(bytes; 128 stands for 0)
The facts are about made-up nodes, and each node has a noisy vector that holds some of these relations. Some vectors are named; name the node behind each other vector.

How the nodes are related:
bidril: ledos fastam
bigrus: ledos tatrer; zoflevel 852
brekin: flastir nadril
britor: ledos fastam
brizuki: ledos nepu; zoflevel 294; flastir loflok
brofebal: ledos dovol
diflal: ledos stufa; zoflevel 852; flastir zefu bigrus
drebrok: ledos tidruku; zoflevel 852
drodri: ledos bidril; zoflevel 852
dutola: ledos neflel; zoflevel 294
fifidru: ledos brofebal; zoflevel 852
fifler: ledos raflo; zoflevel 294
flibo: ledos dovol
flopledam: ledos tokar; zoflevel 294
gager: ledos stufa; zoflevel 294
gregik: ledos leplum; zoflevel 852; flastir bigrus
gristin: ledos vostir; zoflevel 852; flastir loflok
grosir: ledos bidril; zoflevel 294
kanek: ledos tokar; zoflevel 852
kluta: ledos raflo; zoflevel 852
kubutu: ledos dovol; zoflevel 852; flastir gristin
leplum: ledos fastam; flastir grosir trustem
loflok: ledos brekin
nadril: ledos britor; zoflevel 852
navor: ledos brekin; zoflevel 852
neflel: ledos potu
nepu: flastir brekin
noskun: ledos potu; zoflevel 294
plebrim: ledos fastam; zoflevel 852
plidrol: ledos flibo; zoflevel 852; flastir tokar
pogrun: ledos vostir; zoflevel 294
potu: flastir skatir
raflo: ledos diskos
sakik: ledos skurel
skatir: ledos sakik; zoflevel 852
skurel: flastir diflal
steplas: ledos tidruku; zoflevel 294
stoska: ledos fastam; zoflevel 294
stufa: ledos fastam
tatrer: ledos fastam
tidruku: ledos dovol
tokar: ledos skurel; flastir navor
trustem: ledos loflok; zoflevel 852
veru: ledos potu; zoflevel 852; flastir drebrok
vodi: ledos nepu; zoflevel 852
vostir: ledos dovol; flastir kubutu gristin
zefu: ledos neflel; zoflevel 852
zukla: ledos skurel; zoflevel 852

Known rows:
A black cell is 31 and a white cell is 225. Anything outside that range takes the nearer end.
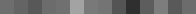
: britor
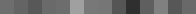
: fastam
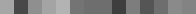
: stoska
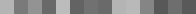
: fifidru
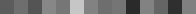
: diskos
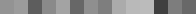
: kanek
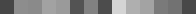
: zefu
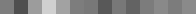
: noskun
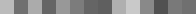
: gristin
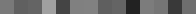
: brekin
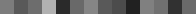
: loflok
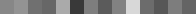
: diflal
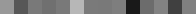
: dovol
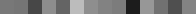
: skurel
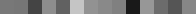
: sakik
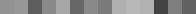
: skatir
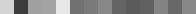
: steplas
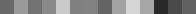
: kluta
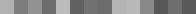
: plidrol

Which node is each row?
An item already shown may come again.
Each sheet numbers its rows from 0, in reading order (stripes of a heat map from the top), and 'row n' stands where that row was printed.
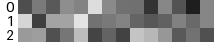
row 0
raflo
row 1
steplas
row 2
vodi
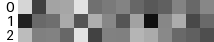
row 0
steplas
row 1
neflel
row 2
drebrok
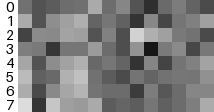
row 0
bidril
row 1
gager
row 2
zefu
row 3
nepu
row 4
gager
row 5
brizuki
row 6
stoska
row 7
pogrun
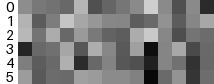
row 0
drodri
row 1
flopledam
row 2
gristin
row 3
neflel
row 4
loflok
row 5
tidruku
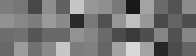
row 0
tokar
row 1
navor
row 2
stufa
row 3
kluta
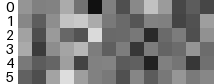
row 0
trustem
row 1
fifler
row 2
vostir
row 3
grosir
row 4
brekin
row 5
dutola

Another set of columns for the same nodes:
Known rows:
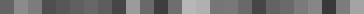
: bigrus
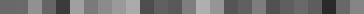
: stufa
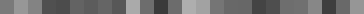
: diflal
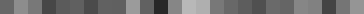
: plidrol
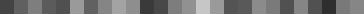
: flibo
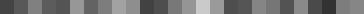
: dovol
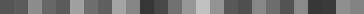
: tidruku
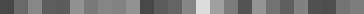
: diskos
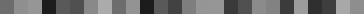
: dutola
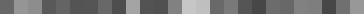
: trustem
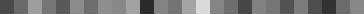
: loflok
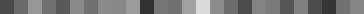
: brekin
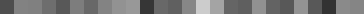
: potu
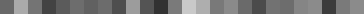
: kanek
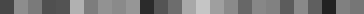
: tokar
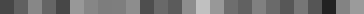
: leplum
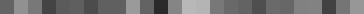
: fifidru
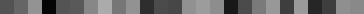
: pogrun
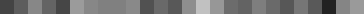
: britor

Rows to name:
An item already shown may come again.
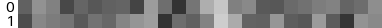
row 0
kluta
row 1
neflel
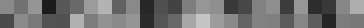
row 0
grosir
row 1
tokar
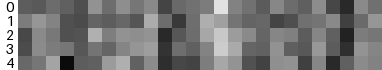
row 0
nepu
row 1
diflal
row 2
tokar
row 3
neflel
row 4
fifler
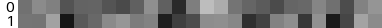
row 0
drebrok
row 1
steplas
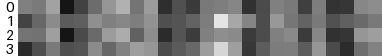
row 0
gager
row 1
raflo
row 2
stoska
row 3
vostir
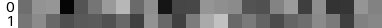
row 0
flopledam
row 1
vodi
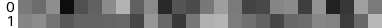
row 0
brizuki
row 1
drodri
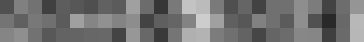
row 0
gristin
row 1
bidril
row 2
drodri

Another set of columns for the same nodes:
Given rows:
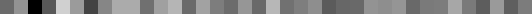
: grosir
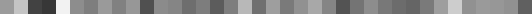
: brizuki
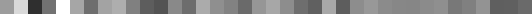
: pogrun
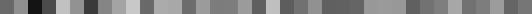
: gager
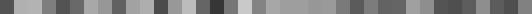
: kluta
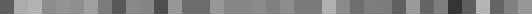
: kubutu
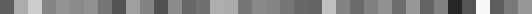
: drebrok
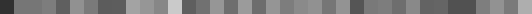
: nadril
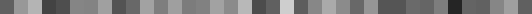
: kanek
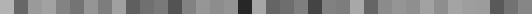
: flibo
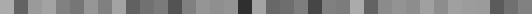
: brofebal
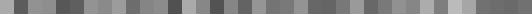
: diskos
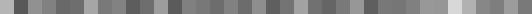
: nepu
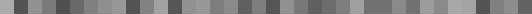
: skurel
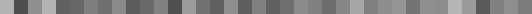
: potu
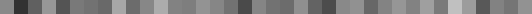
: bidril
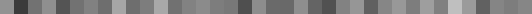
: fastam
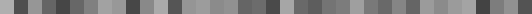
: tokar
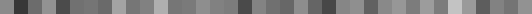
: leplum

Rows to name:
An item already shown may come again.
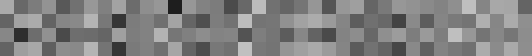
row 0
loflok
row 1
vodi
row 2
stufa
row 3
vodi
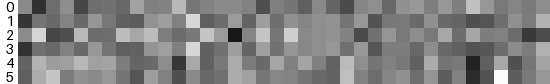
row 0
stufa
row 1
drodri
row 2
fifler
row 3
drodri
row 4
gristin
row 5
drebrok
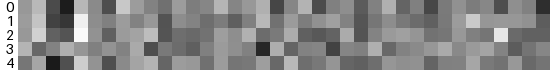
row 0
flopledam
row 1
brizuki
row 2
steplas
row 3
vostir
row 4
stoska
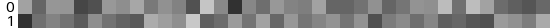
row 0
raflo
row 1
diflal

